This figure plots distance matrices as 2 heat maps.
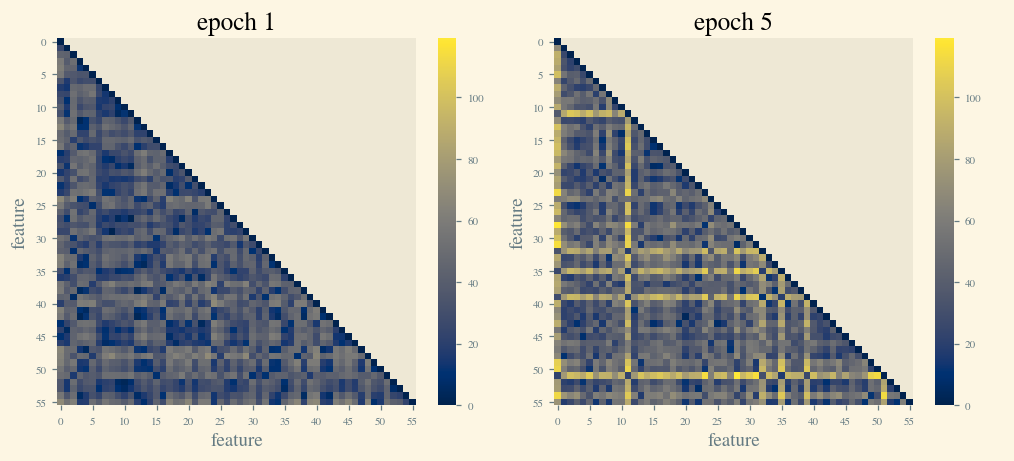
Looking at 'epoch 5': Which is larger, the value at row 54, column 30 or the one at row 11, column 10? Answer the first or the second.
the second
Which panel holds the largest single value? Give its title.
epoch 5
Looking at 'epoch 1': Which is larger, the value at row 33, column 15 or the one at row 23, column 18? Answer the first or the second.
the first
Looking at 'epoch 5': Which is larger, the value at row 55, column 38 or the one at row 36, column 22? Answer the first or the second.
the first
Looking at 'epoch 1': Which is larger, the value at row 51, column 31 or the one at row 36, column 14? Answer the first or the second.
the second
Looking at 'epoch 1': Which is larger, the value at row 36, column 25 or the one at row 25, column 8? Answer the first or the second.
the second
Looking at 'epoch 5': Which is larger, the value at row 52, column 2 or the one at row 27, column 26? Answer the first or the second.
the second
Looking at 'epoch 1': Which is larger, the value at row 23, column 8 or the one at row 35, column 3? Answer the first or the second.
the second
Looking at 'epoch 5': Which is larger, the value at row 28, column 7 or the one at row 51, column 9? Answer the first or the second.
the second
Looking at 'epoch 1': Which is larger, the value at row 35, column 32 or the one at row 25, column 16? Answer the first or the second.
the first
